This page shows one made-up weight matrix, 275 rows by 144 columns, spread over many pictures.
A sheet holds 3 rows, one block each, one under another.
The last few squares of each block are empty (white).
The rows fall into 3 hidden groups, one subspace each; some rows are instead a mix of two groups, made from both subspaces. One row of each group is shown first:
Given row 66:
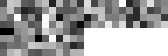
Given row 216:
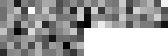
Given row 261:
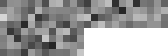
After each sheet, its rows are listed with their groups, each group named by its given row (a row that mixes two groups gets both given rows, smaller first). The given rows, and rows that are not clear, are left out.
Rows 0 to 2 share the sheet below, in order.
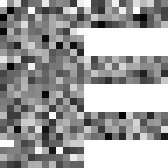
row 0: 261
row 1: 261
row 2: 66
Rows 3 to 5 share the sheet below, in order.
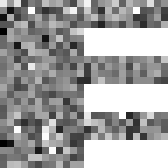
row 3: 261
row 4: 216
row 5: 66
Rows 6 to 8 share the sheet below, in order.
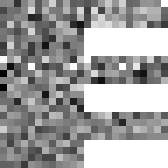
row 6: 216
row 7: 261
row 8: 261
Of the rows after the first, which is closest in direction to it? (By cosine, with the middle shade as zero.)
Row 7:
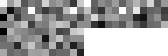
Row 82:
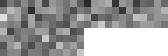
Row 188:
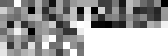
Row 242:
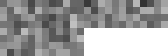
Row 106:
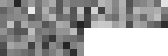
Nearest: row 188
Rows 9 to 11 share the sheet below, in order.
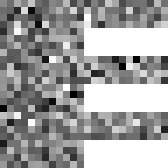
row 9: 216
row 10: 66 and 261
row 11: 261
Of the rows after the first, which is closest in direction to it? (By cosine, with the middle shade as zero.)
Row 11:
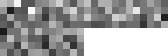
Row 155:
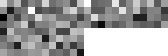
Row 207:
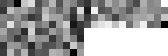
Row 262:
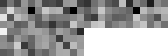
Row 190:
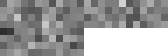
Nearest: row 155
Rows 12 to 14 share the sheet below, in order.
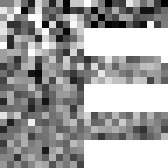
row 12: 216
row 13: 216
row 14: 261
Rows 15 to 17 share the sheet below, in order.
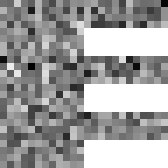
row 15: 216
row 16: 66 and 261
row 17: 66 and 261
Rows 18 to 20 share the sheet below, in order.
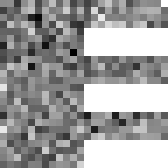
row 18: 216
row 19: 261
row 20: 261
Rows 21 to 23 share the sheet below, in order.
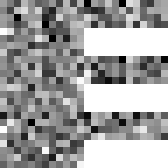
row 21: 66
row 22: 66 and 216
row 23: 261
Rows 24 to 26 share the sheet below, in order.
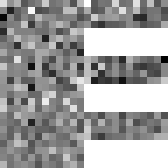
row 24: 261
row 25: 216
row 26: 216
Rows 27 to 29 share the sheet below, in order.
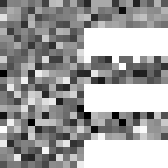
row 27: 261
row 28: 261
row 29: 261
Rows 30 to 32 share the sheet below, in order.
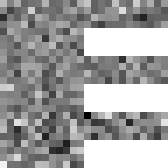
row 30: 261
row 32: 66
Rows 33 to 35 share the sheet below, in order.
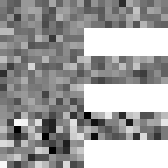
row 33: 66
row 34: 261
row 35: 66
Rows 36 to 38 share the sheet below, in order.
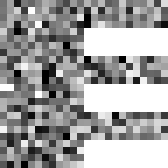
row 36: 216
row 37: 66
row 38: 261
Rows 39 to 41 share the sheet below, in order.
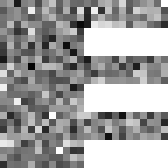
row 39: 216
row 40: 261
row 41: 66
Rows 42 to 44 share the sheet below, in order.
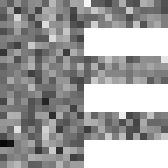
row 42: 66
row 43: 216
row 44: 66
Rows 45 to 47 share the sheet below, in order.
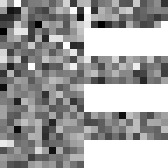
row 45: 216 and 261
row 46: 261
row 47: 66
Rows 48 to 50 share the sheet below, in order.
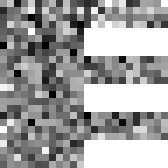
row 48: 216
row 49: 66
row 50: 261
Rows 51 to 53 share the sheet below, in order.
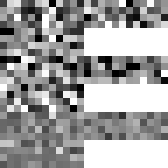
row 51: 66
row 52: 261
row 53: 66
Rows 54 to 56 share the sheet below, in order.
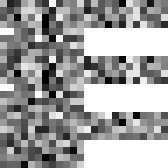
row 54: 66
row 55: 66
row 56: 261
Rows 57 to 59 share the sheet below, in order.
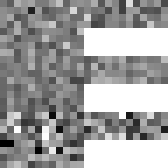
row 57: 216 and 261
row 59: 66
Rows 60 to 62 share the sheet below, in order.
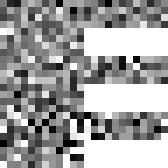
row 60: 66 and 261
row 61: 261
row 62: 66 and 216
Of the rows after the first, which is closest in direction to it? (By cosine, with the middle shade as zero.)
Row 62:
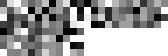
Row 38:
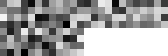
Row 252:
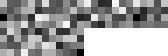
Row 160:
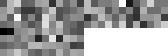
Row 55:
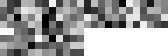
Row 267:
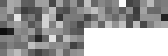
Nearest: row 160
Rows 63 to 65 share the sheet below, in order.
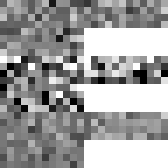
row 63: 66
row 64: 261
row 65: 216
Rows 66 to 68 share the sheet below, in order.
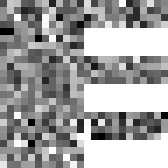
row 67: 66 and 261
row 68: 216
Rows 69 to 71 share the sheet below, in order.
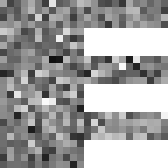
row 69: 66
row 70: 261
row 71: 216
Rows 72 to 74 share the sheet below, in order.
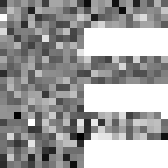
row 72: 261
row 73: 261
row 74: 216
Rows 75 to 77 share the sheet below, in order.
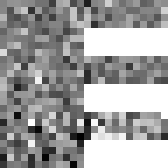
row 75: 66 and 216
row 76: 216
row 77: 216
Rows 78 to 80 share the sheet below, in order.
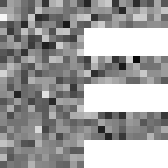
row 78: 261
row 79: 261
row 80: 66 and 216
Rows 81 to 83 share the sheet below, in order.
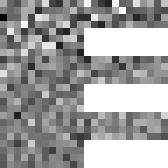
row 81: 261
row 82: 261
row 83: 216
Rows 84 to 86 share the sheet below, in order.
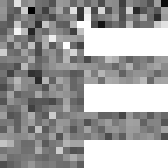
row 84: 216
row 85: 216
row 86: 66
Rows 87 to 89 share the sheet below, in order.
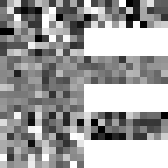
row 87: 66
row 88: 66
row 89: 216
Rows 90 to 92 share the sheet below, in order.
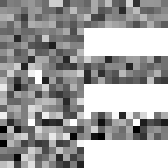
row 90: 261
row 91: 216
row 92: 261
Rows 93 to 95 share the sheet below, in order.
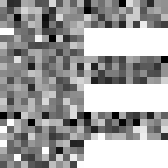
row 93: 66
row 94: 216
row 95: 261
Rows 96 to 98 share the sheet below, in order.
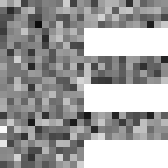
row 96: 216 and 261
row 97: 216
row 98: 261
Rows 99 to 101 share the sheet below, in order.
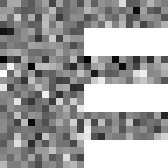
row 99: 66
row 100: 261
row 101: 216
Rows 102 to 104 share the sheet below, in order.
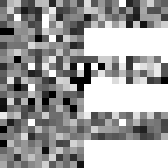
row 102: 66
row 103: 216
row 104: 261
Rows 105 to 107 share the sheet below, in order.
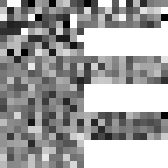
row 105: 66 and 261
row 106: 216
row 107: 216
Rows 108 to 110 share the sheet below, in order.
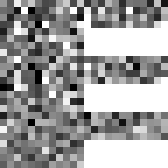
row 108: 216
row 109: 66 and 216
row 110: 261
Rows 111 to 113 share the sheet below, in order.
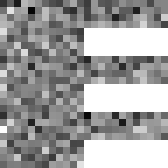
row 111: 261
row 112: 261
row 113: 261
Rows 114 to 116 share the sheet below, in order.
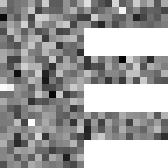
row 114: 261
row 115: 66
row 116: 216
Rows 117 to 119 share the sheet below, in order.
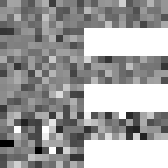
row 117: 66
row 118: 66
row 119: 66
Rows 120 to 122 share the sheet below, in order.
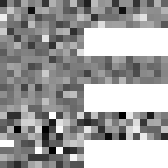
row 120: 261
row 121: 66 and 261
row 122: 66
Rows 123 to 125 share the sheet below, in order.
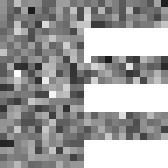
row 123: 216
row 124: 66
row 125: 66
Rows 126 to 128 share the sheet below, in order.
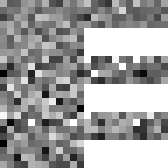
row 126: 261
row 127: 261
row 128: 261
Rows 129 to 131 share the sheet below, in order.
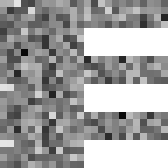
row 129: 261
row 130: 66
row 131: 66
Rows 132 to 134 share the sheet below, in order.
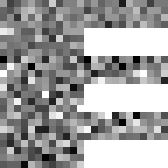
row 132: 66
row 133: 261
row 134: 261
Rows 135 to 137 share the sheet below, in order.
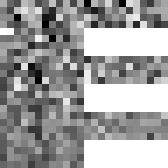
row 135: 66
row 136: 216
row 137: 216
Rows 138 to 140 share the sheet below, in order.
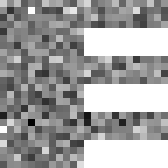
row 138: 261
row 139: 261
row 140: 261
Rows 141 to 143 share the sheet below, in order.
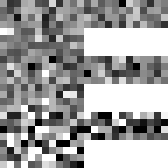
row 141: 66
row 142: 66 and 261
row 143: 261
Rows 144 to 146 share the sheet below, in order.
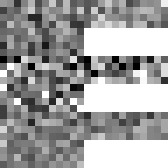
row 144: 216
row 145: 261
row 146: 261
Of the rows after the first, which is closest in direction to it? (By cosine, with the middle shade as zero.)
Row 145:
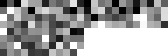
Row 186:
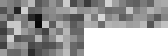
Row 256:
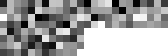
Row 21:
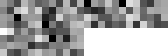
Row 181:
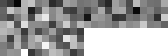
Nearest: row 256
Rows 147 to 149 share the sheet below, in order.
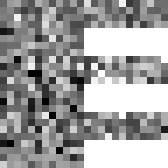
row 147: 66
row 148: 216
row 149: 66
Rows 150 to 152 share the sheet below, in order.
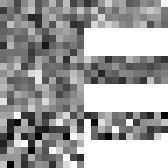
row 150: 216
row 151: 216
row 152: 216 and 261
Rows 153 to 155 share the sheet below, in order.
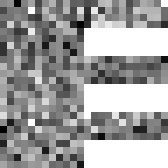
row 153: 216
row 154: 216
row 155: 261
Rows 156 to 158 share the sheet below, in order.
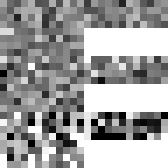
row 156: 66
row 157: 261
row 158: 216
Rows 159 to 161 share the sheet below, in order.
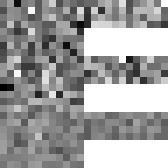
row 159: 216
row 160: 66
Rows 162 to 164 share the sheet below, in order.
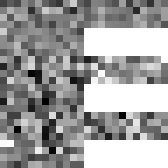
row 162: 261
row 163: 216
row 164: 66
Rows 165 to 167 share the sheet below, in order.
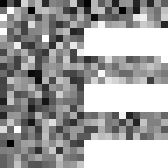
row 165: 261
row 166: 216
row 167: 66 and 261
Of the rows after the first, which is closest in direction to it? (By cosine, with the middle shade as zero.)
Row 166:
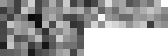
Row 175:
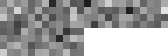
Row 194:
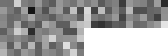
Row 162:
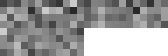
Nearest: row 162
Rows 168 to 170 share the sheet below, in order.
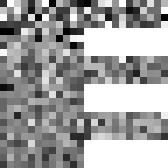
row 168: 66
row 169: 66
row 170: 216
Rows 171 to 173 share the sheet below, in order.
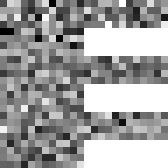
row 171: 66
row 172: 261
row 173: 261
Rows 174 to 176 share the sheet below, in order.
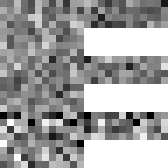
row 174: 216
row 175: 66
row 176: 261
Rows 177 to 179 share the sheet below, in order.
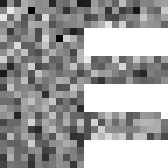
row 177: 66 and 261
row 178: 261
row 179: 216
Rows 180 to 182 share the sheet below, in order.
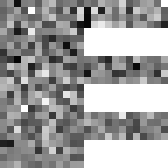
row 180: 216
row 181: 261
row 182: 66
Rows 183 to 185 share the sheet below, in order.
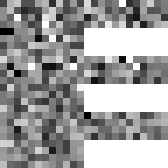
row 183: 66
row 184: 66 and 261
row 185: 66
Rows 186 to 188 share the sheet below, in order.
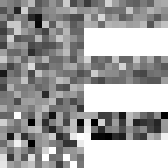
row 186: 216
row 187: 261
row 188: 216
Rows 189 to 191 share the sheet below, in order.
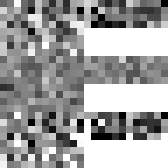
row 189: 216
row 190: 66
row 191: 216
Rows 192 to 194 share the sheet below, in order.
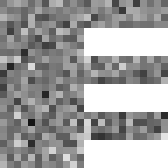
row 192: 261
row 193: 261
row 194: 216
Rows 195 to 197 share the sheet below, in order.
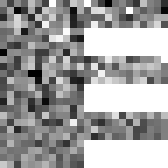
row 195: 66
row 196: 216
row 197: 66 and 261
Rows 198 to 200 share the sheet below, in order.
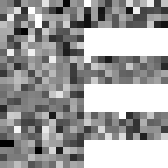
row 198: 216 and 261
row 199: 66
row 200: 66
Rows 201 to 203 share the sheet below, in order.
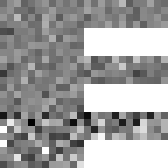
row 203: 261
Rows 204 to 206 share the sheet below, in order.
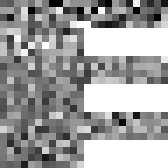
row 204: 216 and 261
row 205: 216
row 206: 261
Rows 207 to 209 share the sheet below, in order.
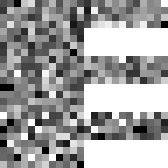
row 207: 216 and 261
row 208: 66
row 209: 261
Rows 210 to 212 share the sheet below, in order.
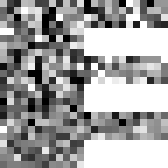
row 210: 66
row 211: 216
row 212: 261
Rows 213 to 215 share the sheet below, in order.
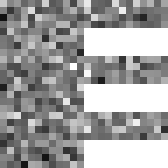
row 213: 261
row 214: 216 and 261
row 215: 261
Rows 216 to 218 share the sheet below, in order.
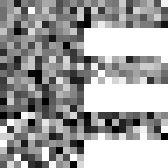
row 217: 216
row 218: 261
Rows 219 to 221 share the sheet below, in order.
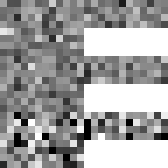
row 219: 66
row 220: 216
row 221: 216
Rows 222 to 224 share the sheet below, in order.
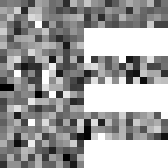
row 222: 216
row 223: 66
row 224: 216
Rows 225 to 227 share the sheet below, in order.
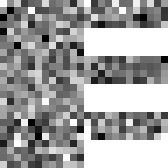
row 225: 261
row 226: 216
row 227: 216
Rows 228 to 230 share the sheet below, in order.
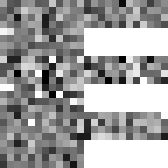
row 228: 66
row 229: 66
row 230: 216
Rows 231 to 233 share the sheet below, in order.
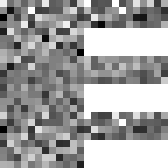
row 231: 261
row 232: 261
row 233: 261
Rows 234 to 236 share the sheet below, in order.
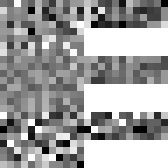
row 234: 216
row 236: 261
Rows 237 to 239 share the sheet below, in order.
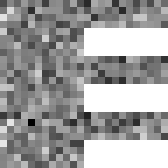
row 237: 261
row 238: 66 and 216
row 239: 261
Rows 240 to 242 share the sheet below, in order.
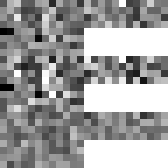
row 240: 66
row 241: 66
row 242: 66 and 261
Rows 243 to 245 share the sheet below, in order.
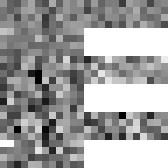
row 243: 66
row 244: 216
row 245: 66
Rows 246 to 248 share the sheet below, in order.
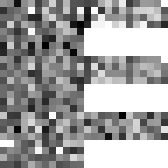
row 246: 216
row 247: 216
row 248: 66
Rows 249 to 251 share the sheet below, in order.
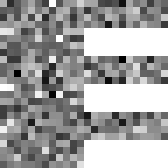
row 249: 66
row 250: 66
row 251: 261
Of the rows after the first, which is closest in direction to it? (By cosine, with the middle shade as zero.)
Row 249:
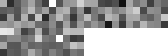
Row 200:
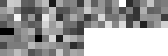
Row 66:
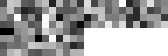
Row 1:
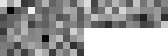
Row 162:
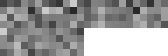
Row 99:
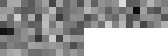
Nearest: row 1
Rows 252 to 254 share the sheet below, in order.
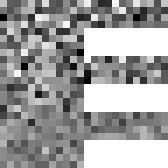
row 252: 261
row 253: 66 and 216
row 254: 261
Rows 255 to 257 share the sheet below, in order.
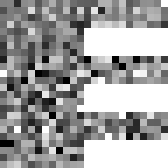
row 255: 216
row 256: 261
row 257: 66
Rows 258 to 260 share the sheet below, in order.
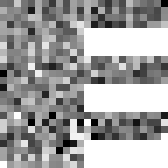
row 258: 216
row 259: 261
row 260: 66 and 216
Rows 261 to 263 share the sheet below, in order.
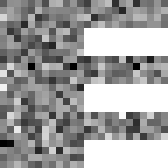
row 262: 261
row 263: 66
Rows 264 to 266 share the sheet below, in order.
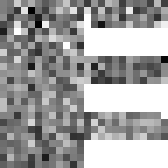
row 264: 216
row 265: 216
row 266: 216
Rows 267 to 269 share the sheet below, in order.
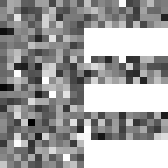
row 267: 66
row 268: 66
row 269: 216
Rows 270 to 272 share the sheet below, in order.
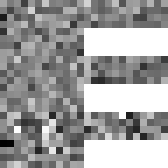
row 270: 261
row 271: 216 and 261
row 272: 66
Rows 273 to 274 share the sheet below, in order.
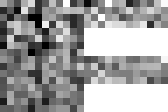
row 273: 216
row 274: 216
